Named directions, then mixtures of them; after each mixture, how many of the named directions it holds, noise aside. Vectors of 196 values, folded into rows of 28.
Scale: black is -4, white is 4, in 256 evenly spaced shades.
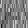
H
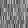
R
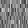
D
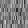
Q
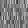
two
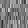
three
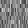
one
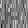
one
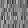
three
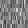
one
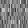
one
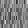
three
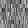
one
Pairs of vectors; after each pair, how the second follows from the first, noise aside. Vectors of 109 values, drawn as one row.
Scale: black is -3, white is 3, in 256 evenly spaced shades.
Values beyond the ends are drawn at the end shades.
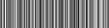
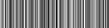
wrapped around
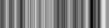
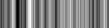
wrapped around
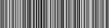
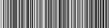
wrapped around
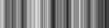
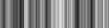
wrapped around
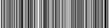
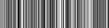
wrapped around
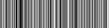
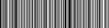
wrapped around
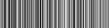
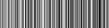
reversed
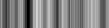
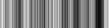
wrapped around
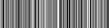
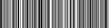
reversed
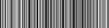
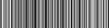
reversed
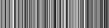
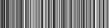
reversed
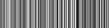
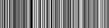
reversed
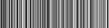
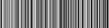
reversed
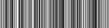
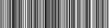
reversed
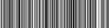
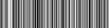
reversed
